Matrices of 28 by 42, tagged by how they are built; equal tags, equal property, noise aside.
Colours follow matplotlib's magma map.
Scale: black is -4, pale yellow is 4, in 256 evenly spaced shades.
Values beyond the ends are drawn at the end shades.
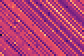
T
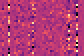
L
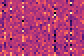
L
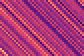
T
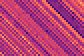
T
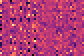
L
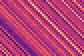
T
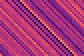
T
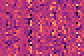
L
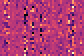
L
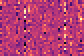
L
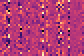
L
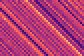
T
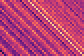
T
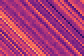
T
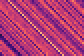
T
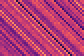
T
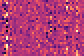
L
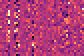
L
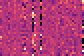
L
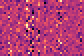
L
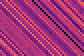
T
